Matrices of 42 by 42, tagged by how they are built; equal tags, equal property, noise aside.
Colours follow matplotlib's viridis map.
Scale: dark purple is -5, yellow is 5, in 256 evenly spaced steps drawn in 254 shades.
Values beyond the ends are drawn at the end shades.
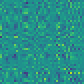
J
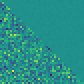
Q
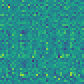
J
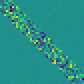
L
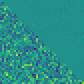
Q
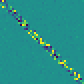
L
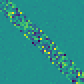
L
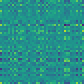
J
